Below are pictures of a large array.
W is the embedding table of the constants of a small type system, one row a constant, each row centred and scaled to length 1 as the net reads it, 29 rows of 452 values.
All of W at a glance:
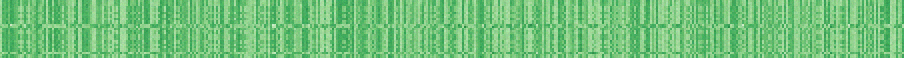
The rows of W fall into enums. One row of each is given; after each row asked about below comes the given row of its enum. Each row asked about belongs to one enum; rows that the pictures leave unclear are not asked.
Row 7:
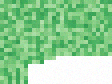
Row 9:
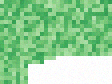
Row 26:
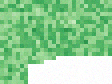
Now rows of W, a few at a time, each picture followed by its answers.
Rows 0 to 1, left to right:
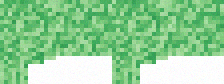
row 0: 9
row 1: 9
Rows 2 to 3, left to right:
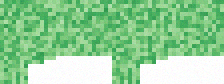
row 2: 9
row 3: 7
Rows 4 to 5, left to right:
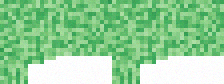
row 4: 7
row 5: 7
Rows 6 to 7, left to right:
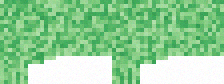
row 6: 9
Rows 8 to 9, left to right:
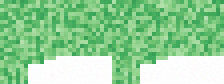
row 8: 7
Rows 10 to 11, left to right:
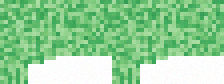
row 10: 7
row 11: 7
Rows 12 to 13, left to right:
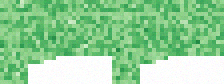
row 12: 26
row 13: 26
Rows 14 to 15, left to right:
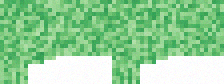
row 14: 9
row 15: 7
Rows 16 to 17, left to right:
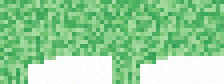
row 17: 9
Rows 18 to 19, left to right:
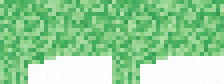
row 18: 9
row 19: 9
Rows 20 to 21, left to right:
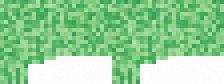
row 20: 7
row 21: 7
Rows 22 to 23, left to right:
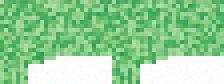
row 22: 9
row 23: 7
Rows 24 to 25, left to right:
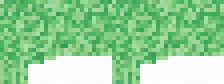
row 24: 9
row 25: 9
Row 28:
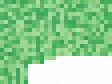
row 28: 7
